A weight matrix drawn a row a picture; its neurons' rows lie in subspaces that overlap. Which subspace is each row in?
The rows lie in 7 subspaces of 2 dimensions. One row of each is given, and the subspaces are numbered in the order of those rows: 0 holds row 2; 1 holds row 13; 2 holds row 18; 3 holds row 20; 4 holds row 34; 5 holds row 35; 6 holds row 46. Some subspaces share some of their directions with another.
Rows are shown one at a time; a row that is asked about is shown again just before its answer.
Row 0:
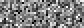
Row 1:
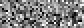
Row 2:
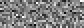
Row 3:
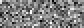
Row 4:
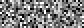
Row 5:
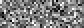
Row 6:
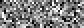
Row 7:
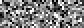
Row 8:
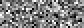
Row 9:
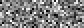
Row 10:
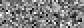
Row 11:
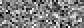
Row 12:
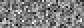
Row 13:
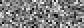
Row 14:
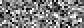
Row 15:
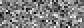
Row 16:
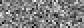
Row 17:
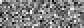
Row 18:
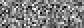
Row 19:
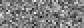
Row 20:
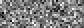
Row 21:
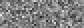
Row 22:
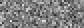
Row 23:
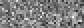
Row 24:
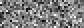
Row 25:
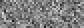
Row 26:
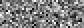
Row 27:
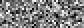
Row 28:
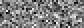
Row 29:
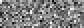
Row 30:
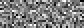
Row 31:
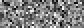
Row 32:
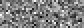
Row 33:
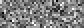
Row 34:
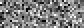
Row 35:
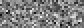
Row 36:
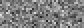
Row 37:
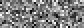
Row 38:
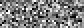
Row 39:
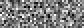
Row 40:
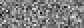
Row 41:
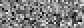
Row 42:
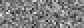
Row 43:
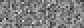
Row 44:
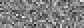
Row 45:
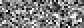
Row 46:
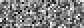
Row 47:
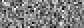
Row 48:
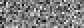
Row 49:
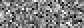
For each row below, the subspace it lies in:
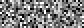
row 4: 1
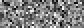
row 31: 2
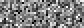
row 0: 6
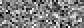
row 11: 0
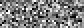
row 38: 2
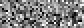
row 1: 5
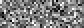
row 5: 3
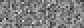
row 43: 6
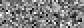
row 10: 5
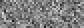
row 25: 3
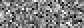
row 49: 0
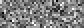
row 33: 3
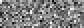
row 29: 6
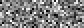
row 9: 1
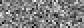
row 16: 1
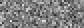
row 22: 4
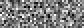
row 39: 1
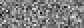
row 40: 2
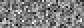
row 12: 6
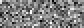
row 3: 6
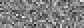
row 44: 0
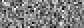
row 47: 2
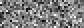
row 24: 4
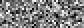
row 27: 4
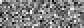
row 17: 6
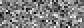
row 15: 4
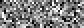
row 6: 3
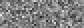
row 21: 1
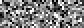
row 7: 2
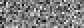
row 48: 4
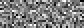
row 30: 0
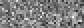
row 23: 5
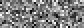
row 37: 0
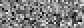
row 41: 5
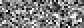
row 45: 5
